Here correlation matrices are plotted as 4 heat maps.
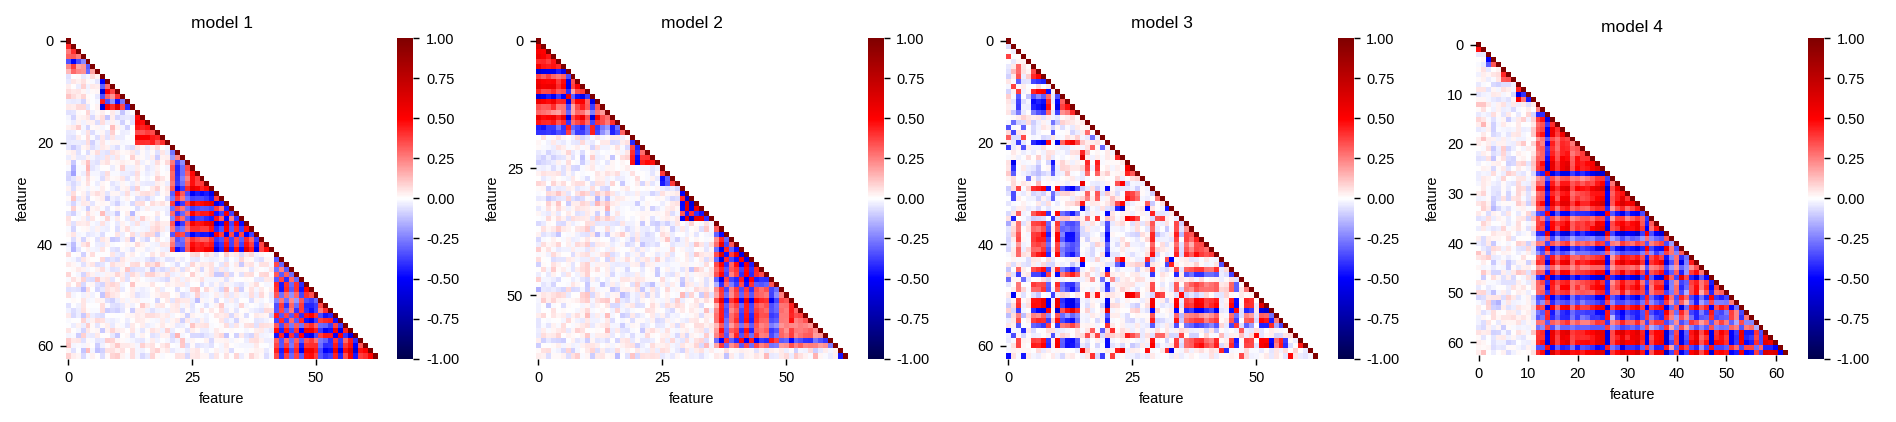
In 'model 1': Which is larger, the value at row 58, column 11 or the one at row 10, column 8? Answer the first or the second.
the second
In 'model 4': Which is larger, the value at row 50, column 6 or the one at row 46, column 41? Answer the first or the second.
the first
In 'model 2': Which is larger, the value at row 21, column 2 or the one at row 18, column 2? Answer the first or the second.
the first
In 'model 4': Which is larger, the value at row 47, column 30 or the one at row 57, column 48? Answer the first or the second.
the second
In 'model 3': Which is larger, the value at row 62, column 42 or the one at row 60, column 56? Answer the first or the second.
the first
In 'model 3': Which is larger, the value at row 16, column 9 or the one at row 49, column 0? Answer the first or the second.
the second
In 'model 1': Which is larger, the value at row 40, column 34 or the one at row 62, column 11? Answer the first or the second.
the first
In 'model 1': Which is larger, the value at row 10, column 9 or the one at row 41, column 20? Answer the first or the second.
the first
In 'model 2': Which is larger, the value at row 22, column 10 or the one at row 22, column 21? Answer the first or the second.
the second
